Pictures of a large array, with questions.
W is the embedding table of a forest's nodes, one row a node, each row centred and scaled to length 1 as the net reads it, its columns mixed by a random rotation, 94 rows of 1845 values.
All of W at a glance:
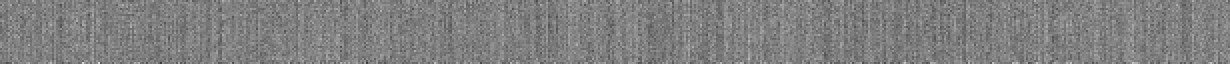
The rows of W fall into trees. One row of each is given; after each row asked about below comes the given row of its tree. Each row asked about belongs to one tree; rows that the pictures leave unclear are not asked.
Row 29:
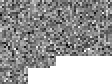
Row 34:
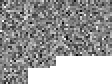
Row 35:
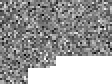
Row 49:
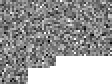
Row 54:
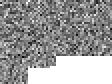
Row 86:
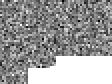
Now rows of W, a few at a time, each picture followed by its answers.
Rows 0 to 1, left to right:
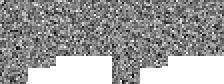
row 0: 49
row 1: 49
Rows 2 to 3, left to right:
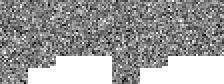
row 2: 35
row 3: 49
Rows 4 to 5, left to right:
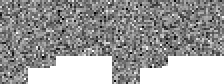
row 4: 29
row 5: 86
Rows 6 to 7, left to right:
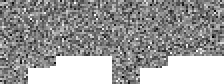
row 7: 29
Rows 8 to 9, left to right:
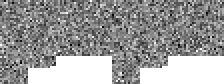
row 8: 54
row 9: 29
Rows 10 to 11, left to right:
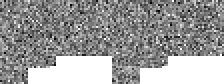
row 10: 54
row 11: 86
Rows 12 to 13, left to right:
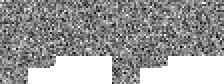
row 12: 29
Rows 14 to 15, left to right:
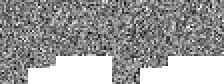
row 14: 35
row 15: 54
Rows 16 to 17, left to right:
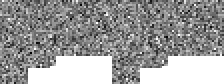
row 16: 86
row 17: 86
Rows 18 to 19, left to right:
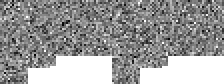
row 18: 34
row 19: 54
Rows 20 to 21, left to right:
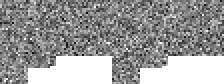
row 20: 29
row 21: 35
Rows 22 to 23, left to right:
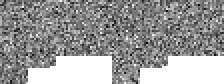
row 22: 49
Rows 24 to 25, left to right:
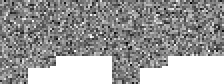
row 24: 54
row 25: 49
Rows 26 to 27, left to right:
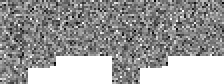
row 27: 54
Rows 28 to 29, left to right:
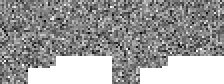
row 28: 35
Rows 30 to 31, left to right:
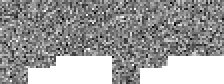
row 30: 29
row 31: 34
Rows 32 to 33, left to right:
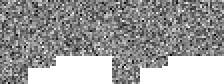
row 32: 34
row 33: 54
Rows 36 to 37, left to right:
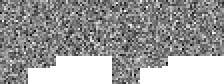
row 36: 34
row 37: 54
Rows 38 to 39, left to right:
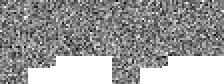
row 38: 34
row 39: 54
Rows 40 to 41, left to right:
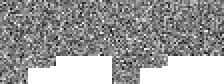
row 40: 54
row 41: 35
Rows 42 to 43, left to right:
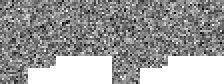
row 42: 34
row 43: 35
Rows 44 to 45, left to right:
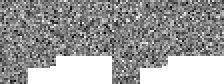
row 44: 49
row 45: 34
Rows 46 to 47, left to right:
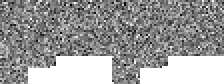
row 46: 54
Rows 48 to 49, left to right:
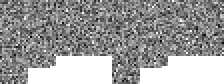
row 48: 34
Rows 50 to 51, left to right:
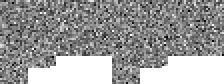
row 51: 86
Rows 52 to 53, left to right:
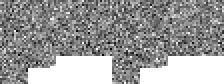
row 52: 35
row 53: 35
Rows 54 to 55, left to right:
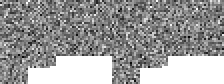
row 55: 35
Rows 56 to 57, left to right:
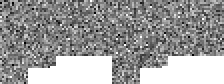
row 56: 54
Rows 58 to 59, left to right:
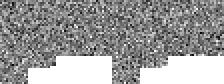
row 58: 54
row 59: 35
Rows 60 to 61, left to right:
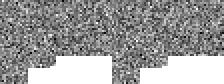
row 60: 86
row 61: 35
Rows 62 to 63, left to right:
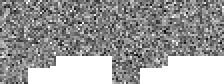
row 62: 54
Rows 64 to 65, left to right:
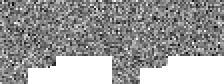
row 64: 54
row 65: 29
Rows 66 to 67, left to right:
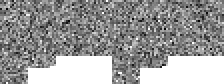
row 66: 34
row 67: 29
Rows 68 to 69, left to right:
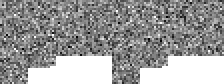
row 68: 35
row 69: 49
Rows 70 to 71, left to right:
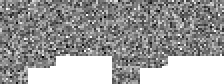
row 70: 29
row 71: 86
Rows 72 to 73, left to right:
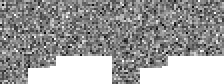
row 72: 35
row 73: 34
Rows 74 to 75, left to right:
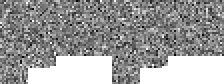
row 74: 54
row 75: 86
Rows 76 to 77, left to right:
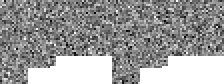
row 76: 29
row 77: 49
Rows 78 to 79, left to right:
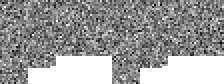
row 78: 34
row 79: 35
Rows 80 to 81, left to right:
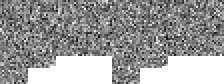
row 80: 35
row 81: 86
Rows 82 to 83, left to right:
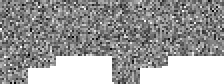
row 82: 35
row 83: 54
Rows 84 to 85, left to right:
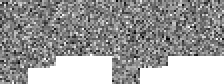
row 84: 35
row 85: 54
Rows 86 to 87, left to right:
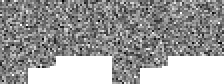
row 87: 35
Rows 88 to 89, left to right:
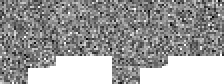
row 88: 35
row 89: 86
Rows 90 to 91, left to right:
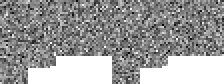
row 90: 54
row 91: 34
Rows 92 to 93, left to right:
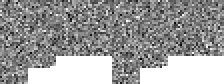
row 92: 86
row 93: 34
